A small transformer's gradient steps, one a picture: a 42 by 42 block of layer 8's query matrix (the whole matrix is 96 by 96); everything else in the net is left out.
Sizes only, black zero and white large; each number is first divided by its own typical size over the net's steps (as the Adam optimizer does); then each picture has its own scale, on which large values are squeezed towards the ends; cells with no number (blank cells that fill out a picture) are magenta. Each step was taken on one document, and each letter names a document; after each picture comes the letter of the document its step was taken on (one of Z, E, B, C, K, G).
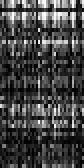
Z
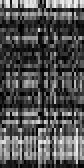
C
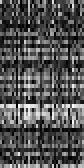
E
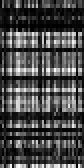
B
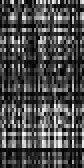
Z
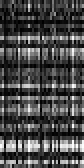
E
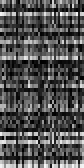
E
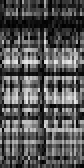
C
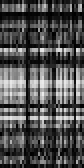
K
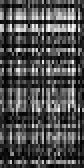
B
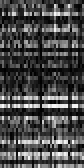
E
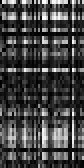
Z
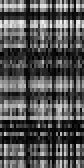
K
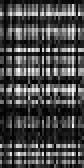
B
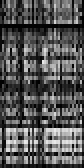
C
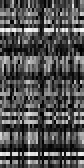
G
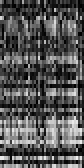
C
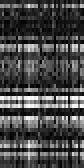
E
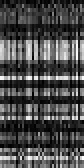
E
